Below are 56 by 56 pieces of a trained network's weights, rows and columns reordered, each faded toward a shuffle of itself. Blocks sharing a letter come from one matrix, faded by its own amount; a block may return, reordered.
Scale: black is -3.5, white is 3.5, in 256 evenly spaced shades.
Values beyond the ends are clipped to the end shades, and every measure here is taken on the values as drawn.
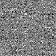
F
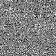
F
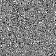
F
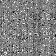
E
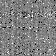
E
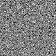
F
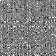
E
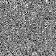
F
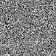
F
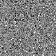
F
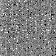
E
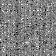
E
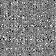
E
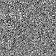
F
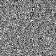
F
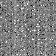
E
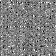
E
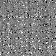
E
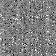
E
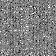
E
